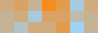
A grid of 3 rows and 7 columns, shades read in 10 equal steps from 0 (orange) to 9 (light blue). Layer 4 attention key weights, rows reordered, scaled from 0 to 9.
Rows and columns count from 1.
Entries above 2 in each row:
5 7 6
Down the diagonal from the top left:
4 4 4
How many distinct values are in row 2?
5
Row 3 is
5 7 4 4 2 9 5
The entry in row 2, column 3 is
8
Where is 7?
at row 3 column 2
